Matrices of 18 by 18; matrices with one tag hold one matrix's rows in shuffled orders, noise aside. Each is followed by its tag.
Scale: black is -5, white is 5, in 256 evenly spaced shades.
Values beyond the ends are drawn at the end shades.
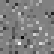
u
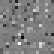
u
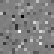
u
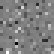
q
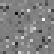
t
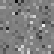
t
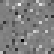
u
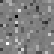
q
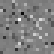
u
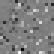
u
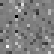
q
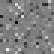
q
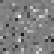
u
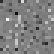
q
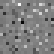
u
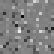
u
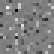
q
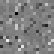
q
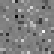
t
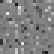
q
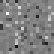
q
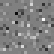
t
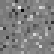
u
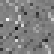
q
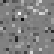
u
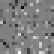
u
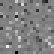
q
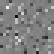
q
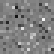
t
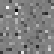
q
